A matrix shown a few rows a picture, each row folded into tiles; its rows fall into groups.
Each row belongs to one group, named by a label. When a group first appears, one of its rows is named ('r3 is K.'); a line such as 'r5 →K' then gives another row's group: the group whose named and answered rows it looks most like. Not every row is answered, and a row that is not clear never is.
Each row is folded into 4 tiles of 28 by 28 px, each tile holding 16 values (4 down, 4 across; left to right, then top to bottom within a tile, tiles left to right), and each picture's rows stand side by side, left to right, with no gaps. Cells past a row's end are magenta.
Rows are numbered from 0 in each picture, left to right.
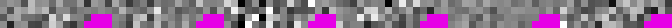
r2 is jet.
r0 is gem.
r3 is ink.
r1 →jet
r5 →ink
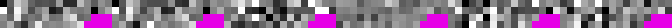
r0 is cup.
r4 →jet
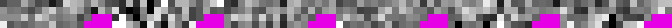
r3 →ink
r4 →gem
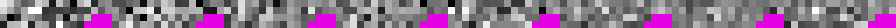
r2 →cup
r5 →gem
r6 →jet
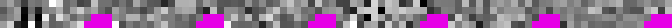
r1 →ink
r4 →gem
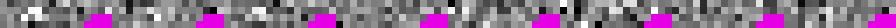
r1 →jet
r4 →cup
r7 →jet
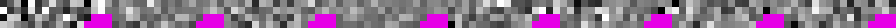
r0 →gem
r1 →gem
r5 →jet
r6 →cup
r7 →gem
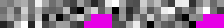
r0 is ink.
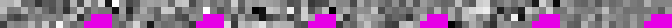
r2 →ink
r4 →gem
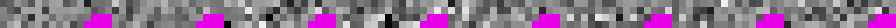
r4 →cup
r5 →ink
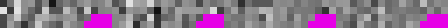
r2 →jet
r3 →jet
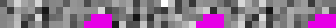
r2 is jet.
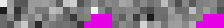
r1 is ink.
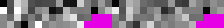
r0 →cup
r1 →cup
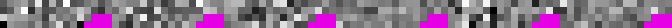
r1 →jet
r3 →ink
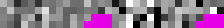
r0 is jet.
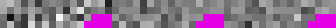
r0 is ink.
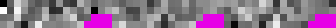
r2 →gem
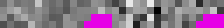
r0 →gem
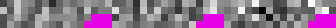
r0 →cup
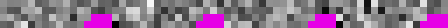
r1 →gem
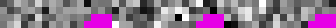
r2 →gem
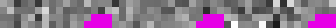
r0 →jet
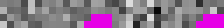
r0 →gem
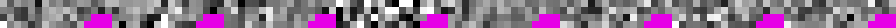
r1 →gem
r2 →jet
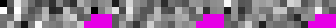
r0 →cup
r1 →cup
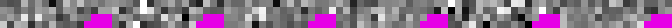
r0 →ink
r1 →gem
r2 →ink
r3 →jet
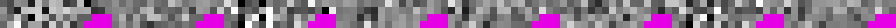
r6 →jet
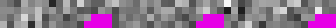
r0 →ink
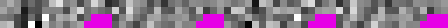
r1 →cup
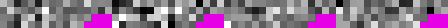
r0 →jet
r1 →ink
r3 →cup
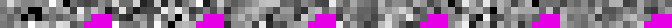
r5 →cup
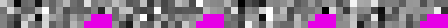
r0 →jet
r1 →jet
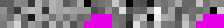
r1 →jet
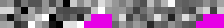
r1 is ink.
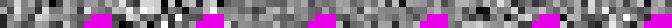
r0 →cup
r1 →gem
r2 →ink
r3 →gem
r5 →gem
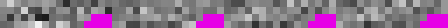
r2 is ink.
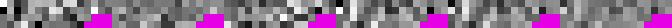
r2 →ink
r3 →cup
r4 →cup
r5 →cup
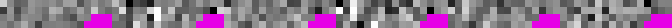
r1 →jet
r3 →cup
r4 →cup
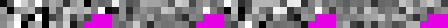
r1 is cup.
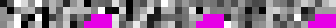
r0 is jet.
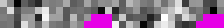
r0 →jet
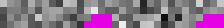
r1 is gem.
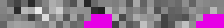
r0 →jet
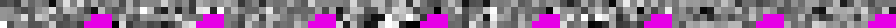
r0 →ink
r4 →jet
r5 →ink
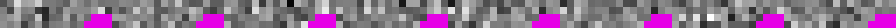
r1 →gem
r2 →gem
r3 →gem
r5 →cup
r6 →ink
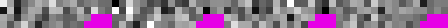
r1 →cup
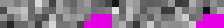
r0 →gem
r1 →cup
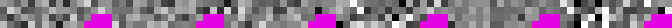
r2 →cup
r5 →jet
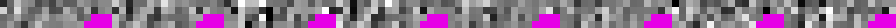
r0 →cup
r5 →jet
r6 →cup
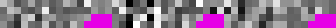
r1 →jet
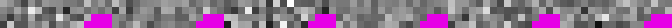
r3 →gem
